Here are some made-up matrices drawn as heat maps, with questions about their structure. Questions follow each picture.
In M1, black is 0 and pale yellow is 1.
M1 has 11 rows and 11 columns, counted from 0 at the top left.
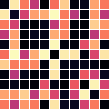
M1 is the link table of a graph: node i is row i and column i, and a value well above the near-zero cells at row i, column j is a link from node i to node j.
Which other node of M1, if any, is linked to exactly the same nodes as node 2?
node 3
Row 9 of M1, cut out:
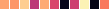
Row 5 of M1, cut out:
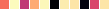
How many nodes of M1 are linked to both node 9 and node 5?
7
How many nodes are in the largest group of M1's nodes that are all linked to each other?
6
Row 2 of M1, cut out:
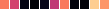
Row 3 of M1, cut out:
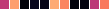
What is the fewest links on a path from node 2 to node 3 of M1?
2
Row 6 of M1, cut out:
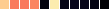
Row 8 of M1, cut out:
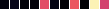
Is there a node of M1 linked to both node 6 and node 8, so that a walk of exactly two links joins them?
no
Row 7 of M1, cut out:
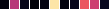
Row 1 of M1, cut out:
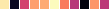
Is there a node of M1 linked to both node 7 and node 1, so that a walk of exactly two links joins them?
yes
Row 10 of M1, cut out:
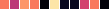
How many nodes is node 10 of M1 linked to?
7
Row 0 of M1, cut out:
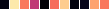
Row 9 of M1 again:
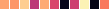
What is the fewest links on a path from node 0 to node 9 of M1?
1
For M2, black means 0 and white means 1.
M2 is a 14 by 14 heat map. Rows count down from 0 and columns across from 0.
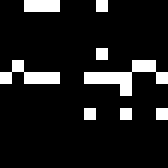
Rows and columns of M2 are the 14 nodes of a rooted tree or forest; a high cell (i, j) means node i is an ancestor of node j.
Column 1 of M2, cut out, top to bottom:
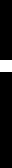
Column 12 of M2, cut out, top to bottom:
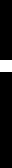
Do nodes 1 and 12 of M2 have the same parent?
yes
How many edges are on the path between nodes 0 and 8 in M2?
2
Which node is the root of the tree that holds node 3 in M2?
6
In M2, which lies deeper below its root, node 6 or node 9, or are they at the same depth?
node 9
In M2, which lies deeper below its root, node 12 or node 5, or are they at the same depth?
node 12
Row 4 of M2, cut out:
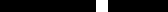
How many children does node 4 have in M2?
1
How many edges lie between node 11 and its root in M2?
1
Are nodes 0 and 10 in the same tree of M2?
yes
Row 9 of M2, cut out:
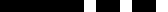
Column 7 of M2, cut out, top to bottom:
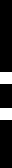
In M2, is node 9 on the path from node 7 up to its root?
yes
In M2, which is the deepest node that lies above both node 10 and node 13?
9
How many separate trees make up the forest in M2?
2
